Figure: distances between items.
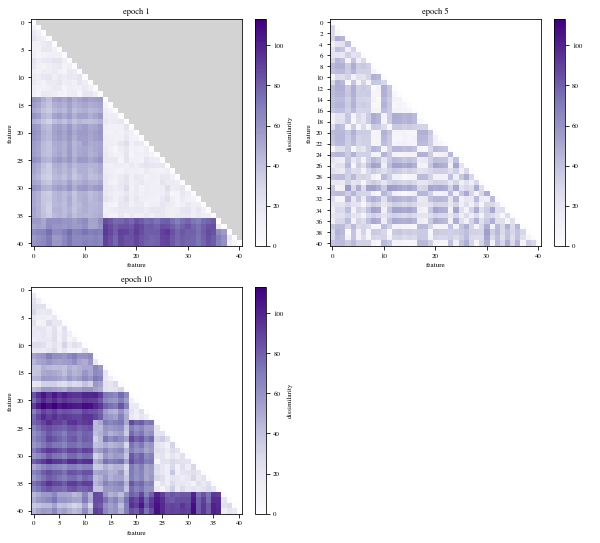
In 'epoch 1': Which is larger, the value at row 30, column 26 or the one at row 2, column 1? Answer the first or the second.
the first
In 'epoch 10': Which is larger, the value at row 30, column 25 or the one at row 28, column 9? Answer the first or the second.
the second
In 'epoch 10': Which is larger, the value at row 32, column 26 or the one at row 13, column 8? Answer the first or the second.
the second
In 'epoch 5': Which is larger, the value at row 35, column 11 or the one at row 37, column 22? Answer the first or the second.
the first
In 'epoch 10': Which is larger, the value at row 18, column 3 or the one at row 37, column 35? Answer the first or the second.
the second
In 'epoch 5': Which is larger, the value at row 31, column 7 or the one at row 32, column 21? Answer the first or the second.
the second
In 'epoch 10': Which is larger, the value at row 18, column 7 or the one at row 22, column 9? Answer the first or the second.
the second
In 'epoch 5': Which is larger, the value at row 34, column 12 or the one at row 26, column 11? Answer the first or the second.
the first
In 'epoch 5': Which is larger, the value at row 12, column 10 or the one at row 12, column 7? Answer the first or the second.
the first
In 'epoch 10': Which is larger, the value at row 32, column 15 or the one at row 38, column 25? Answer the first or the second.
the second
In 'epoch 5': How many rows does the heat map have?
41
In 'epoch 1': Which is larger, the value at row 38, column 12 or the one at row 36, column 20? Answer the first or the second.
the second
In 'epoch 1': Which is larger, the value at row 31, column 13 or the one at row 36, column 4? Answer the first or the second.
the second
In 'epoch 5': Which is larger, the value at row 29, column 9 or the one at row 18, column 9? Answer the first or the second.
the second
